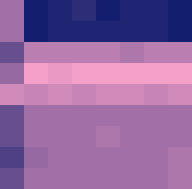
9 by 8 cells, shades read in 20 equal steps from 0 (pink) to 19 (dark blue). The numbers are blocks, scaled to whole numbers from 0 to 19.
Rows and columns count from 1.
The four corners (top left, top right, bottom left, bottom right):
7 19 12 6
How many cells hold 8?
2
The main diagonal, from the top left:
7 19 5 0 3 7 7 6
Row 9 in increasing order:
6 7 7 7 7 7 7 12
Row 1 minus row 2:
0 0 0 -1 1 0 0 0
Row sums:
135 135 48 9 27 61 60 63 60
